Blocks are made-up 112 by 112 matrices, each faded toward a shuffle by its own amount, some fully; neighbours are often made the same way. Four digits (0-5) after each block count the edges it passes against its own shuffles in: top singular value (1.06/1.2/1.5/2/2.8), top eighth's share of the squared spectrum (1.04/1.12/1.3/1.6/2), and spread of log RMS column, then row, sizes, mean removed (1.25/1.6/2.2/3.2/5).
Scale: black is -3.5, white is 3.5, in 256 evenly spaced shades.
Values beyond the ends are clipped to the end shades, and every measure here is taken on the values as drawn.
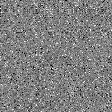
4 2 1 1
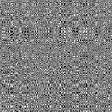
5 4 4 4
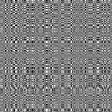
5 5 5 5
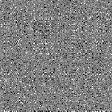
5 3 2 2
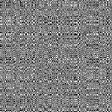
5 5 4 4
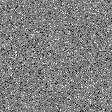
2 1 0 0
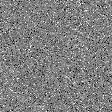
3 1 0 0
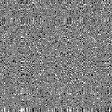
5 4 3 3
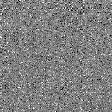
4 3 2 2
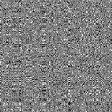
5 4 3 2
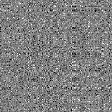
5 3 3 2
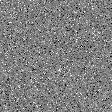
0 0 0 0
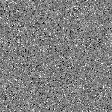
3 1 0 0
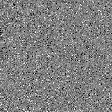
4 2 1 1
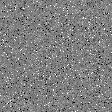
0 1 1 0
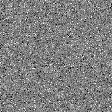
3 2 1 1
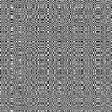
5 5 4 4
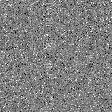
3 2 0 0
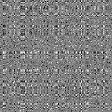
5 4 3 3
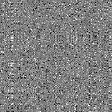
4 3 2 2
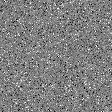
0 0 0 0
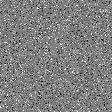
3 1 0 0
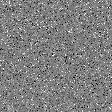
2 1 0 0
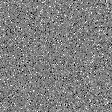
3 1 0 0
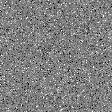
3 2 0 0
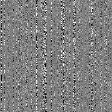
2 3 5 0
